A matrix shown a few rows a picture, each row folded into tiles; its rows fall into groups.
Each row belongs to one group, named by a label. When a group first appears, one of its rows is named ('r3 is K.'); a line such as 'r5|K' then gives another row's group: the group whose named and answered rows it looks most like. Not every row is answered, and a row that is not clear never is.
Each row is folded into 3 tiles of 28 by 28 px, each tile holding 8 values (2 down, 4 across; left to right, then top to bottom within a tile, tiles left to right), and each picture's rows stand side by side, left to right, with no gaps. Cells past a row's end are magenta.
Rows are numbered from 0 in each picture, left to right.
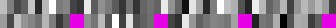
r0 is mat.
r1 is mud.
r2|mat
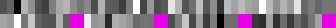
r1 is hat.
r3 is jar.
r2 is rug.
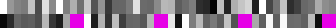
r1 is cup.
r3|rug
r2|cup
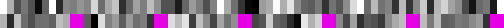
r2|hat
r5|mud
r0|cup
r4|jar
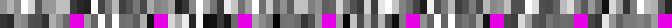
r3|hat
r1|rug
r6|mat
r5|rug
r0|mat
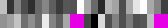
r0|mud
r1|mat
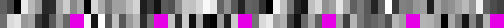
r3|rug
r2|jar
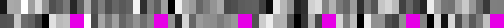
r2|jar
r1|cup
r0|jar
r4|hat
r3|rug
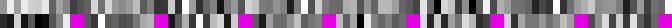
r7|mud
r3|mat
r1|jar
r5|mud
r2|mud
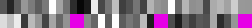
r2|mat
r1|rug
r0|hat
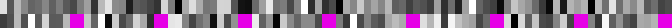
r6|cup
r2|hat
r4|jar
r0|mud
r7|jar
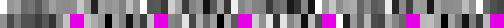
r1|hat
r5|hat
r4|cup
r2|rug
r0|cup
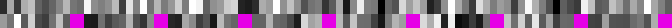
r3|jar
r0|rug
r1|mat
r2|mat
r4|cup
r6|mud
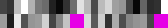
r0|mud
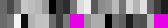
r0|mud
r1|hat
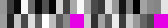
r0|mud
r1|mud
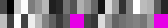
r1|mat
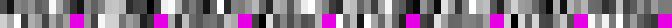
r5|mat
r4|hat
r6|cup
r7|rug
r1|mud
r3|mat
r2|cup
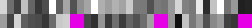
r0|cup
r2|mat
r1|jar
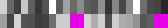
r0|cup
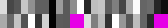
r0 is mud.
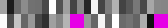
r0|cup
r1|rug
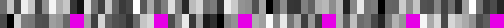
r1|cup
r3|rug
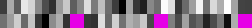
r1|mud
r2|mat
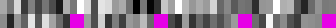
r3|jar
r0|mud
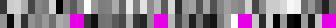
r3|jar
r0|jar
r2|cup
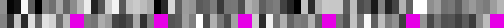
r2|mud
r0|mud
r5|cup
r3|cup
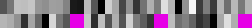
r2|cup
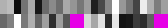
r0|rug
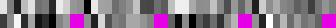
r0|rug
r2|jar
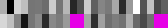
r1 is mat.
